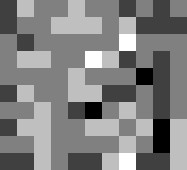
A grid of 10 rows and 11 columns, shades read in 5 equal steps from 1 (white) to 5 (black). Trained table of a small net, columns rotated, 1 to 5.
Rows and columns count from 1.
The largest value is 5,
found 4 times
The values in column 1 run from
3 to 4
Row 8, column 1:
4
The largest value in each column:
4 4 3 3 4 5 4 4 5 5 4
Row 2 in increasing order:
2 2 2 2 3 3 3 4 4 4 4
